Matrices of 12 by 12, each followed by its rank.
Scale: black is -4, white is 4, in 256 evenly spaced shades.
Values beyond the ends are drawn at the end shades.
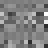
two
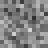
full rank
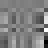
one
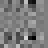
two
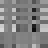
one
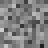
full rank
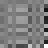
one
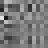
two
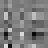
two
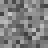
full rank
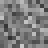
full rank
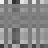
one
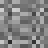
two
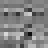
two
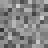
full rank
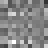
two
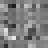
two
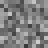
full rank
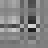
one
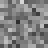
full rank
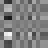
one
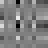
one
